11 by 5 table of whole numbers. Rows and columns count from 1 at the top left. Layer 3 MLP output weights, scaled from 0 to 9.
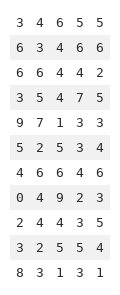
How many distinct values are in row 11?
3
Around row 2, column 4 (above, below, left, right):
5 4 4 6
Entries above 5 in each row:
1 3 2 1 2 0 3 1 0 0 1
